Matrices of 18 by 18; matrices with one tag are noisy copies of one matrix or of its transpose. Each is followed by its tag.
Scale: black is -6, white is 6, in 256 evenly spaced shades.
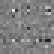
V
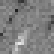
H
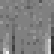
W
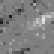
H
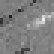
H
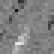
H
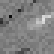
H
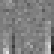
W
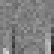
W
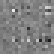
V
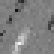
H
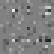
V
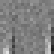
W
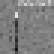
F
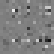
V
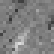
H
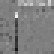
F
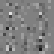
V
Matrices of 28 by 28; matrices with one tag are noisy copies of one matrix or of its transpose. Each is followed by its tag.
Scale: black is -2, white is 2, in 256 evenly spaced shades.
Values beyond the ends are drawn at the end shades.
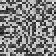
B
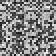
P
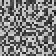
B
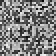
P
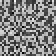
B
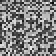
P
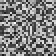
B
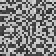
B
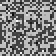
P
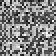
P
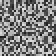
B
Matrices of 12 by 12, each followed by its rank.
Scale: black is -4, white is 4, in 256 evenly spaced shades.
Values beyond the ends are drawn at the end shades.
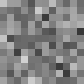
full rank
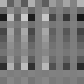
one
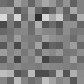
two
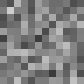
full rank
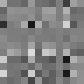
two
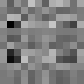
two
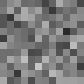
full rank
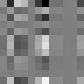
one
